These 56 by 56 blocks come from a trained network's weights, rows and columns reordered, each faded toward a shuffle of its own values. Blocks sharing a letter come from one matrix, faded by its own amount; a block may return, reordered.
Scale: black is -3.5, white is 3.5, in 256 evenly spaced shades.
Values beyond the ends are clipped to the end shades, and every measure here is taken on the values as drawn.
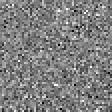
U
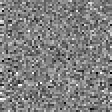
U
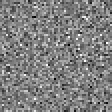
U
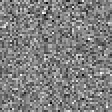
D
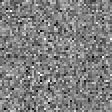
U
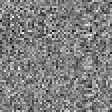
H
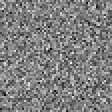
D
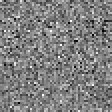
U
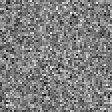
D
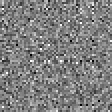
U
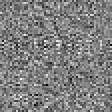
H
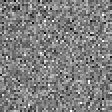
U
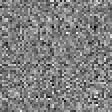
H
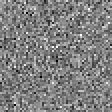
U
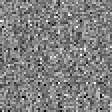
U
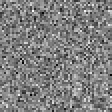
D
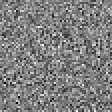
D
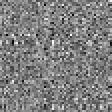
H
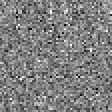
U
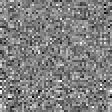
H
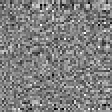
H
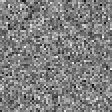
D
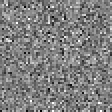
U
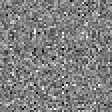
U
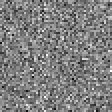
D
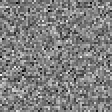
D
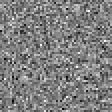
U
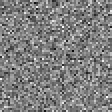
D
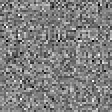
H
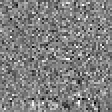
U
